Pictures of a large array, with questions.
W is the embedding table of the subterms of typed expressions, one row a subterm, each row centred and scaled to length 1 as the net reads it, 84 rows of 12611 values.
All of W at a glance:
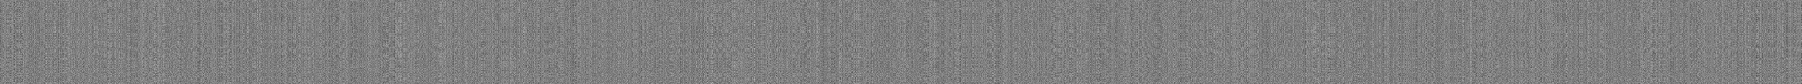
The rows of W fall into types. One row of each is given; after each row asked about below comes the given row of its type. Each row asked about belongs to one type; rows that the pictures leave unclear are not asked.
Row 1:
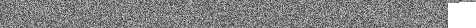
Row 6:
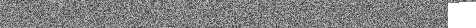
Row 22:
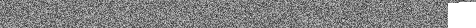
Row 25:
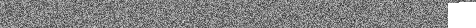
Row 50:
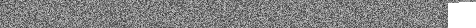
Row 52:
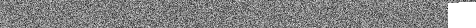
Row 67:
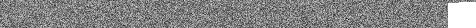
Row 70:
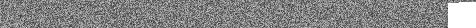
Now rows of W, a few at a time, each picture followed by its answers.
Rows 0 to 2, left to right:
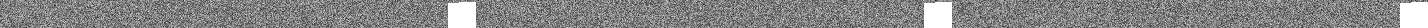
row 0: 67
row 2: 52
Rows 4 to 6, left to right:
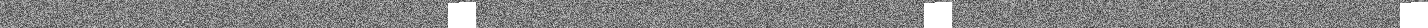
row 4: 25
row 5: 22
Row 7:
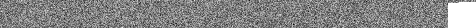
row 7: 67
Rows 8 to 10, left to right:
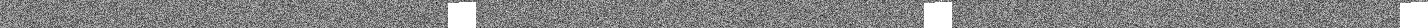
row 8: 70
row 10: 6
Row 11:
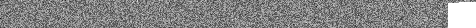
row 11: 50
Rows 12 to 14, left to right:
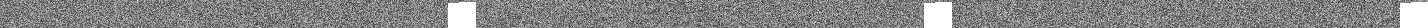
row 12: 22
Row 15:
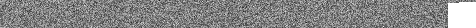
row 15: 1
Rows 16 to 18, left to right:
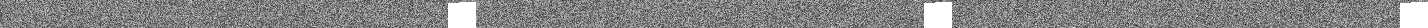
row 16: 1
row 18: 6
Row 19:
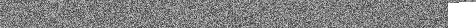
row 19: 6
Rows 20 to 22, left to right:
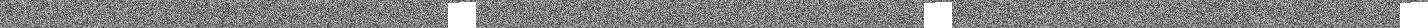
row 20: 25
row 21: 25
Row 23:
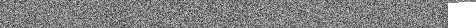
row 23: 50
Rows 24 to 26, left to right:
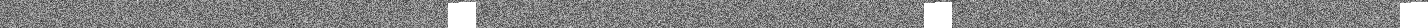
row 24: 22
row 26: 50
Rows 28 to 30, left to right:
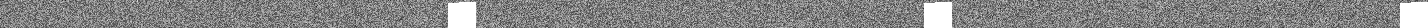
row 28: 50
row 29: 70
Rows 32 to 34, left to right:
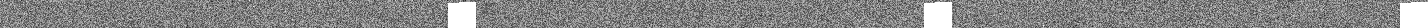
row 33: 52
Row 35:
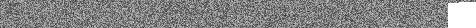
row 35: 52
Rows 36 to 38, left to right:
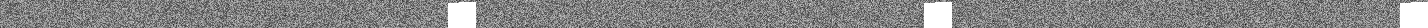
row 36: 52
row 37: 50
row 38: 22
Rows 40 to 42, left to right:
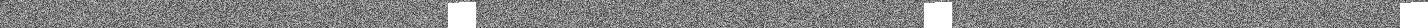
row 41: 70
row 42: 70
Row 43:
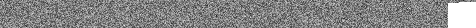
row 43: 22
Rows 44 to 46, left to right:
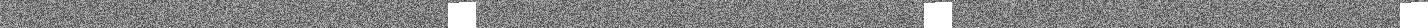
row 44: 70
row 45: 25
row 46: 6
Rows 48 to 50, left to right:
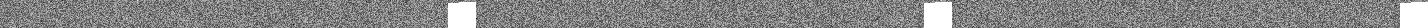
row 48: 22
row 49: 50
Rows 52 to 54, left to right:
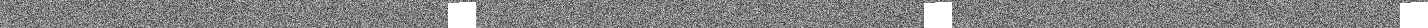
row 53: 70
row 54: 22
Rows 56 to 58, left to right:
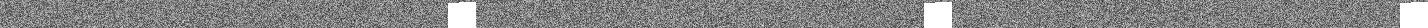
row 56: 25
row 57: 6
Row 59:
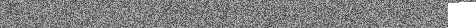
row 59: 52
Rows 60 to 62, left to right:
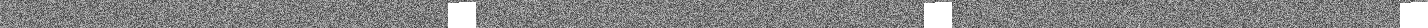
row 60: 70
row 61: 1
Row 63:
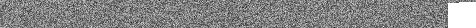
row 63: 1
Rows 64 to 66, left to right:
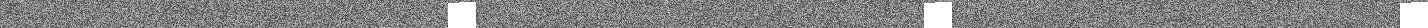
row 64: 52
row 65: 1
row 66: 1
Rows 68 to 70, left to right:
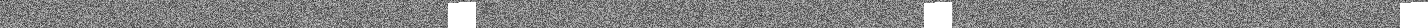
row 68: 22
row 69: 52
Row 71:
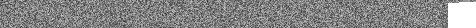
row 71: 50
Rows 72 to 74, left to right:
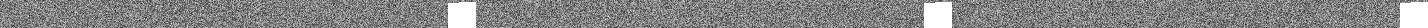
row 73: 6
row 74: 67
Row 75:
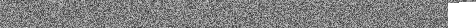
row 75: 6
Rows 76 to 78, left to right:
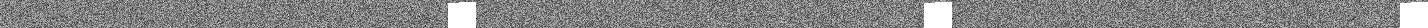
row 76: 25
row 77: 50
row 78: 50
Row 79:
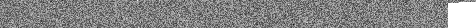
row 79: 22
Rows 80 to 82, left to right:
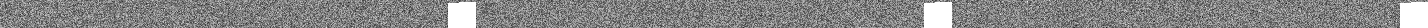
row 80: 25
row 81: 52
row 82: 50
